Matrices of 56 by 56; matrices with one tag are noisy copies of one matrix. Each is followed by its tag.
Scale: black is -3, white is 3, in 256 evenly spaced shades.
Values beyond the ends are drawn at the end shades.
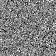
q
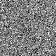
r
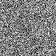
r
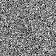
r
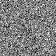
r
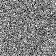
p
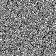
q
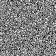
q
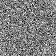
p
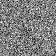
r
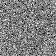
p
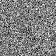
r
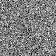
r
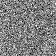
p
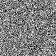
p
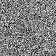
r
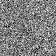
r
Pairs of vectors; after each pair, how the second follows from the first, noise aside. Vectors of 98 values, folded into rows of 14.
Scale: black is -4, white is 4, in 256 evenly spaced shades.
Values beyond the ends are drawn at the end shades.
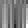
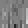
partly zeroed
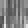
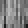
negated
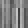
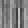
negated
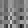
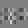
partly zeroed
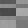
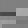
partly zeroed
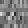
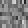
shuffled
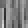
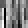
scaled up
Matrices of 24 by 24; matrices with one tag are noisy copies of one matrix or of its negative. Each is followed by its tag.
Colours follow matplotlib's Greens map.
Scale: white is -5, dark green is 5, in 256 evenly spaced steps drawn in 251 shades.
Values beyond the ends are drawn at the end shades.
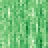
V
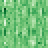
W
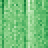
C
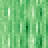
V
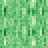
W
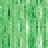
V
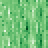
V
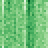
C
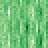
V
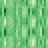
W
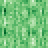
W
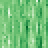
V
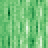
V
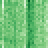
C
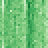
C
